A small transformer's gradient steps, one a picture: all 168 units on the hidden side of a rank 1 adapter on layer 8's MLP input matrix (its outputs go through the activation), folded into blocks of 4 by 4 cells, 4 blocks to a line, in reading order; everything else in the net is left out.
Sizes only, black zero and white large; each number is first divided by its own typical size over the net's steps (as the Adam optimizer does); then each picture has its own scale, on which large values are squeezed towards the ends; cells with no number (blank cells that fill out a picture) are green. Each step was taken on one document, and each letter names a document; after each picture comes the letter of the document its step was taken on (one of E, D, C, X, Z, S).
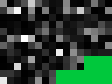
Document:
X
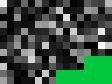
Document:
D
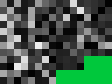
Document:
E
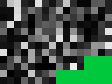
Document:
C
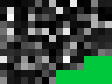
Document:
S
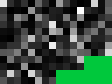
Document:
C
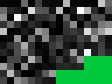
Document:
C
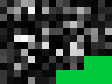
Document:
X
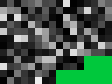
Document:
E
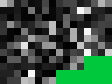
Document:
C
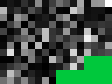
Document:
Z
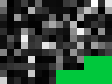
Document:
D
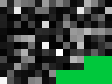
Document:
X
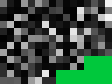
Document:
D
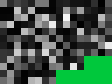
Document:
D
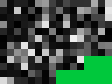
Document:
D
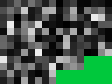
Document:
S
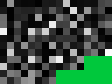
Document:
Z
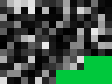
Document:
X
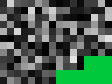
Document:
E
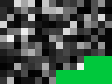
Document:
S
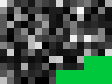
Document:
C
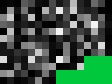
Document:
S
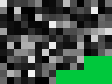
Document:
D
